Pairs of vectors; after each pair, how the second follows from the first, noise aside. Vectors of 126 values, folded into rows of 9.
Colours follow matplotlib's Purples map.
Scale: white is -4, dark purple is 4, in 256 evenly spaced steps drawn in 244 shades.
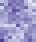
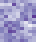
wrapped around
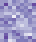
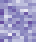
wrapped around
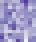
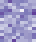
shuffled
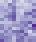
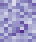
shuffled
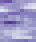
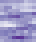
wrapped around
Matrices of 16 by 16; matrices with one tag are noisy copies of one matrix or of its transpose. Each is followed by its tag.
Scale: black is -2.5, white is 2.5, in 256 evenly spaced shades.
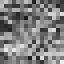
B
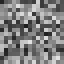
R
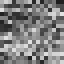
B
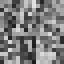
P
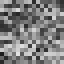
B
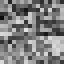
P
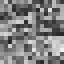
P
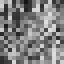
B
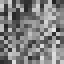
B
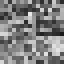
P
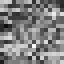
B
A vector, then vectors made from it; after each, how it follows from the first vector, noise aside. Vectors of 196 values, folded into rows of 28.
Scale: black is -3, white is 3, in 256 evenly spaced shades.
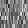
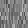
shrunk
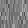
shrunk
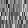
copied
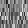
copied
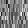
copied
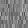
shrunk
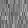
shrunk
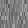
shrunk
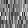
copied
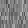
shrunk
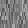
shrunk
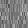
shrunk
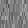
shrunk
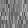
shrunk
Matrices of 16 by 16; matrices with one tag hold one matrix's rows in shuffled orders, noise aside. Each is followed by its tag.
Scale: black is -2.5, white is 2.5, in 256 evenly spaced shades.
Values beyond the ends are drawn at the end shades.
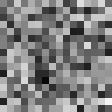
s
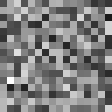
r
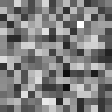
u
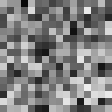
s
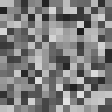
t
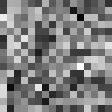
s
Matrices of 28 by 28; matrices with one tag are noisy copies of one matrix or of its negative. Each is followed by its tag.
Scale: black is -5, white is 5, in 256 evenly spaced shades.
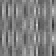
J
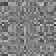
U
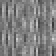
J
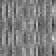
J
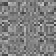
U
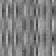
J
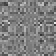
U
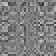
U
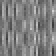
J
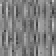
J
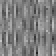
J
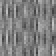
J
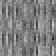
J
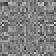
U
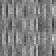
J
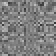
U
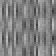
J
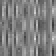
J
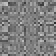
U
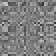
U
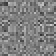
U
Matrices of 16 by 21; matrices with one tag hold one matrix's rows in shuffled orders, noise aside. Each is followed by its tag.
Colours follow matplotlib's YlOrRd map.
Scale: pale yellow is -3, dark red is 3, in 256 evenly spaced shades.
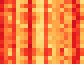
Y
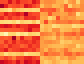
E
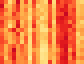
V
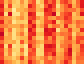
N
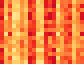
N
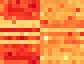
E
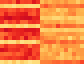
E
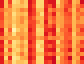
N
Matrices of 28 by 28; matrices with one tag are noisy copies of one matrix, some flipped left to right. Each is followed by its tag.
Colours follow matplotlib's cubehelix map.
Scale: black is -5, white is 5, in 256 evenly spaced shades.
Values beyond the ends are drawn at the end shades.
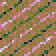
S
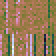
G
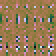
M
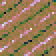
S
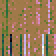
G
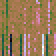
G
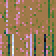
G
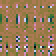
M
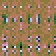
M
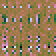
M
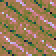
S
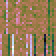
G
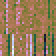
G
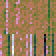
G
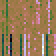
G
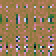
M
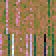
G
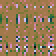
M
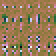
M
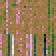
G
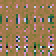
M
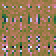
M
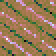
S
